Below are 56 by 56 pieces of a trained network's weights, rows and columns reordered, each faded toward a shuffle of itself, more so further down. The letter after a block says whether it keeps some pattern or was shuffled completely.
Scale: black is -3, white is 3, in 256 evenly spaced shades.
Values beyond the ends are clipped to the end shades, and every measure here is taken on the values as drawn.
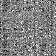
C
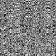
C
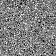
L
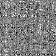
C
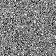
L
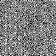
C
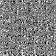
C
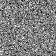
L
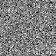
C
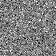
L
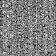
C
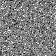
L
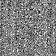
C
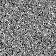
L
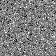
L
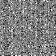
C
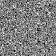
C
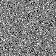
L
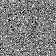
L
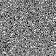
C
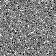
L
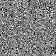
C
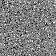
L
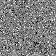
L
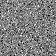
L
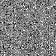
C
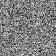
L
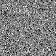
C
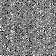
C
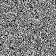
L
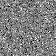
L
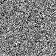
L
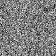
C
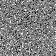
L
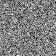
L
